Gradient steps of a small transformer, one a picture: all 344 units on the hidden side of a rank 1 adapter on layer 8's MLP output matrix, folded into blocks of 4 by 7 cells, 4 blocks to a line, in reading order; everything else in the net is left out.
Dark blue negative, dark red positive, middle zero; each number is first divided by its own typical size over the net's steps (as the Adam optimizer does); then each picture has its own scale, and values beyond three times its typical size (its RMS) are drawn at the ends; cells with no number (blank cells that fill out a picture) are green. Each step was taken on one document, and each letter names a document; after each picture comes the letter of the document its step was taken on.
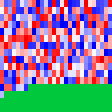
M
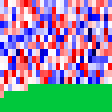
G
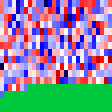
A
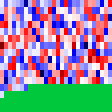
G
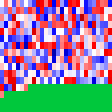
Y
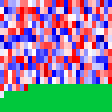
M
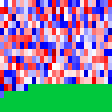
Y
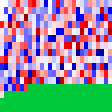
M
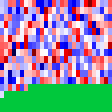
Y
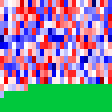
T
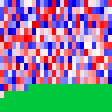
A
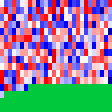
Y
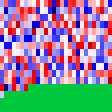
A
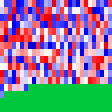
T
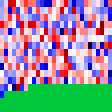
M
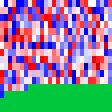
T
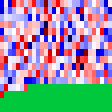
A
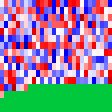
Y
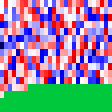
G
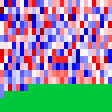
T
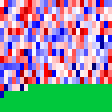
M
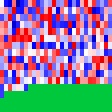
T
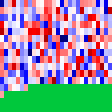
G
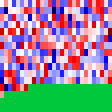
Y
